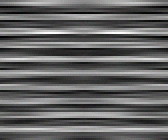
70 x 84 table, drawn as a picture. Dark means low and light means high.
Slope: none. Stripes: horizontal, repeating 10 times. Grain: streaks across. Mirror symmetry: left to right. Average level on the scale: 40%.
